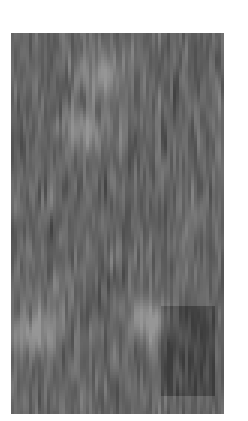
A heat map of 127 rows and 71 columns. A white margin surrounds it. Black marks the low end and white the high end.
Mirror symmetry: none. Bumps: four. Ninth with the lowest average: bottom right. Odd patch: lower, in the bottom right. Average level on the scale: 40%.
